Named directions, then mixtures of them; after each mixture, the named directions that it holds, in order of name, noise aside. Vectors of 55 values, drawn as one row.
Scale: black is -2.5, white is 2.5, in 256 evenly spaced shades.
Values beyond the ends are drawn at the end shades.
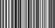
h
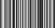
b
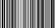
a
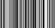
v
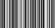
a, v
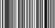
v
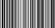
a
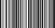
b, h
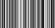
a, v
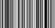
v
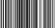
a, b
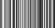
b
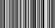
a, v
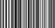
h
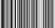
b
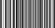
a, b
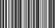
h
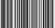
b, h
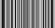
a, b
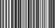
h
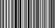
h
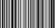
a, h
